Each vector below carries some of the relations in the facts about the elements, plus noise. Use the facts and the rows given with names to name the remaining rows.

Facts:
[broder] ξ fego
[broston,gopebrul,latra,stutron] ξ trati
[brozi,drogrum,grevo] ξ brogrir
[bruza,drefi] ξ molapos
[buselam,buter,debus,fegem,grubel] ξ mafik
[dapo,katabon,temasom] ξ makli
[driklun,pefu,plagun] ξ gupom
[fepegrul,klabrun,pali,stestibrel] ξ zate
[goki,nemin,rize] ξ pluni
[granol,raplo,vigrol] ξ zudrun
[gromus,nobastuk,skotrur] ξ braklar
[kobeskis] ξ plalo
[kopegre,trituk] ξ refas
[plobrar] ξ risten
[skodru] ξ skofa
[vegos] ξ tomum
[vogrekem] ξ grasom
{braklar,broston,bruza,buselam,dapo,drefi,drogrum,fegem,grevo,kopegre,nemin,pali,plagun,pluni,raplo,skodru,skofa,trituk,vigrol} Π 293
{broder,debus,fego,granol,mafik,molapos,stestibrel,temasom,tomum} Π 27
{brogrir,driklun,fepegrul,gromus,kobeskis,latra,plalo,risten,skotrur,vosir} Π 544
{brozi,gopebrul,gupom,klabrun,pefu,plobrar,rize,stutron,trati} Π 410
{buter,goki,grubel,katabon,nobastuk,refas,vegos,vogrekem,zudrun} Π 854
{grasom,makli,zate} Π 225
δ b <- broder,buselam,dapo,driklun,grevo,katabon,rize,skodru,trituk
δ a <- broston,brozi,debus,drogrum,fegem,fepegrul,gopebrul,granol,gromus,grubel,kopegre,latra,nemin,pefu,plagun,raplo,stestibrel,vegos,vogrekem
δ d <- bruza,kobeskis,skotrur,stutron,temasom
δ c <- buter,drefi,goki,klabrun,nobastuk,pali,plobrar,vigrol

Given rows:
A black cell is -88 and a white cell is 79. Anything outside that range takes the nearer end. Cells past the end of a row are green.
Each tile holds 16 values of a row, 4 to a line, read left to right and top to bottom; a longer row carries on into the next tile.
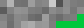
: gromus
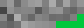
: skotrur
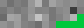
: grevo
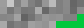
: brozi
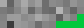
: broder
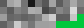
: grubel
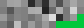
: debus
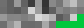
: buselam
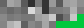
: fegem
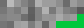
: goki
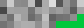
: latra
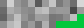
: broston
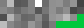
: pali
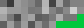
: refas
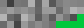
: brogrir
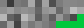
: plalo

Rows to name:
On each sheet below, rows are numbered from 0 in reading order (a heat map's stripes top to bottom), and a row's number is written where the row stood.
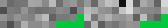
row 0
driklun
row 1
trati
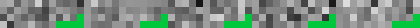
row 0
stestibrel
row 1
plobrar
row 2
buter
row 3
zate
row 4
gopebrul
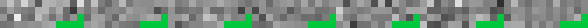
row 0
stutron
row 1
vigrol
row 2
rize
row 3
kobeskis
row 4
gupom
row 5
klabrun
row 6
kopegre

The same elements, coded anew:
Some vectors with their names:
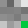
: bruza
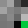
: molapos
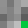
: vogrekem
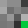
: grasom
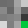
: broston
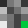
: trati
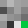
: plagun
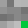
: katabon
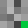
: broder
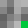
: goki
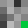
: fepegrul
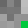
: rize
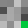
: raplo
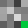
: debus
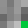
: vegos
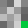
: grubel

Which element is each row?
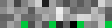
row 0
gromus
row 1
stestibrel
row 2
mafik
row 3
fegem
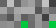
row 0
latra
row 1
zudrun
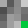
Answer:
pali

